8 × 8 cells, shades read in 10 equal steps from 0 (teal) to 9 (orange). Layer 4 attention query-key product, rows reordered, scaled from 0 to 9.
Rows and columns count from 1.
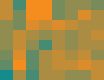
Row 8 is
0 6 2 6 6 5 5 7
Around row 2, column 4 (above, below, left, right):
9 7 9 4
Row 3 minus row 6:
1 -4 5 1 1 1 -1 1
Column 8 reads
4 6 6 7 6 5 7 7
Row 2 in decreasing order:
9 9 8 7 6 5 4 4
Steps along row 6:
up down up up down up down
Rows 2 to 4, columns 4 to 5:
9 4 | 7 8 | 5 6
